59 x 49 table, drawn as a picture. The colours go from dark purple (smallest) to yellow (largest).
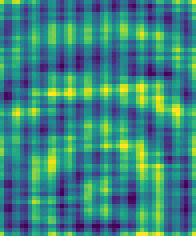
No overall slope runs across the table. Rings spread out from the bottom middle. On average the colour sits 50% of the way up the scale. The values follow a bell shape. Stripes running up and down repeat 11 times from left to right.
